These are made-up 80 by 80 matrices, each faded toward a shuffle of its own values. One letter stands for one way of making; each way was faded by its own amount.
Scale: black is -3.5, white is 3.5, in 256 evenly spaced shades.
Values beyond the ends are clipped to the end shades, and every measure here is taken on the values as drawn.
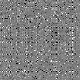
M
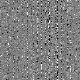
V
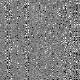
V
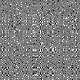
M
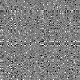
M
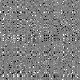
M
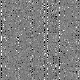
V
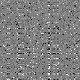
M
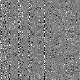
V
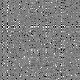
M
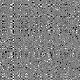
M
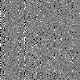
V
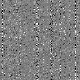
V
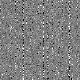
V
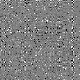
M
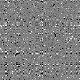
M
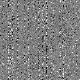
V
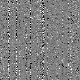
V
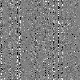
V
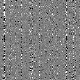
V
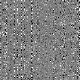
V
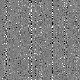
V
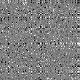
M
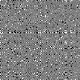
M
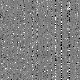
V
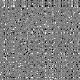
M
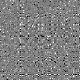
M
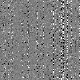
V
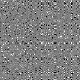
M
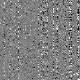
V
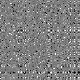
M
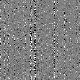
V
